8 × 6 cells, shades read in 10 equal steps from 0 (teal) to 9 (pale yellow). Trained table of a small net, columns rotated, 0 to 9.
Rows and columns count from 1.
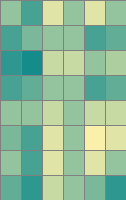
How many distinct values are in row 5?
2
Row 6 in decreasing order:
9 8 8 5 4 2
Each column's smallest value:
1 0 5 5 2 1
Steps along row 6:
down up down up down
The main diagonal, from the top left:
5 4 7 5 7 8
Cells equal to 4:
3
